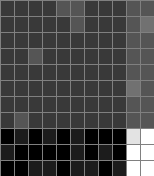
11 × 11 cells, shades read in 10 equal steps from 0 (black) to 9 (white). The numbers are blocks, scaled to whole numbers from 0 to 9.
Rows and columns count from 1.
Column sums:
17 18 18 18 17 21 17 17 17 51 52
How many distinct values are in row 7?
2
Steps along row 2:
same same same same up down same same up up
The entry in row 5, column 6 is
2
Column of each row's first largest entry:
5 11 10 3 10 10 10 2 11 10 10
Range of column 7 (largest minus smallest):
2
